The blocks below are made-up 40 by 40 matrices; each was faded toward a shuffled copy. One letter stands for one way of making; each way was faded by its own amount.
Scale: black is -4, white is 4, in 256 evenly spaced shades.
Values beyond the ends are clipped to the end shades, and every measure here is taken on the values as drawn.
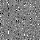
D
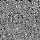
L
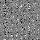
D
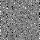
D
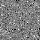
L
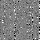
D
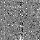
D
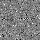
L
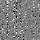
D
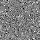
L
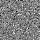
L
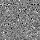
L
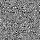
L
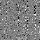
D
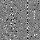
D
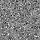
L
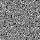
L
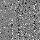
D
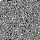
L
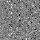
D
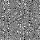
D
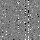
D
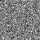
L
